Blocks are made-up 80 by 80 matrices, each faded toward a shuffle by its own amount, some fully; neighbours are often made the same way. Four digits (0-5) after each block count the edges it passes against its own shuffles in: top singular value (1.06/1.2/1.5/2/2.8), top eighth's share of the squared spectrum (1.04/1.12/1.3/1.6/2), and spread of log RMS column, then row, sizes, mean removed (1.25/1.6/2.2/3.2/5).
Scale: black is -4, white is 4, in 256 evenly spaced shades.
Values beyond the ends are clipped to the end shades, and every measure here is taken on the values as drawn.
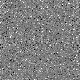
3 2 0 0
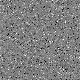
2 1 0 0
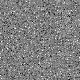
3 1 0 0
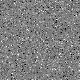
2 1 0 0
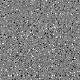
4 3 1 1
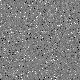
0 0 0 0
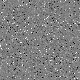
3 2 0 0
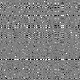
5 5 2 3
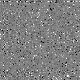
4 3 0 1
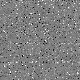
3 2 0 1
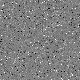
2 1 0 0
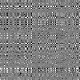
5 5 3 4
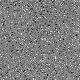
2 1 0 0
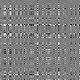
5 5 4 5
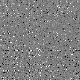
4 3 1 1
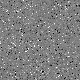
0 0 0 0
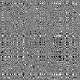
5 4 3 3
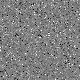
0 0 0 0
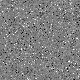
1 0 0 0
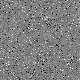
1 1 0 0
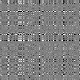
5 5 3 4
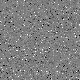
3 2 0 0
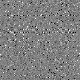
4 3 1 2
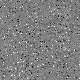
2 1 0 0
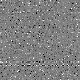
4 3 1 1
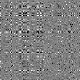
5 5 3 3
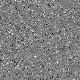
0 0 0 0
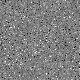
0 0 1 0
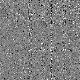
2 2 2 1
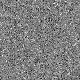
1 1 0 0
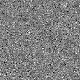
3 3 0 1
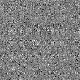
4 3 1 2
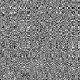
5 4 3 3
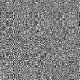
4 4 3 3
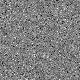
2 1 0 0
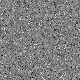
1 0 0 0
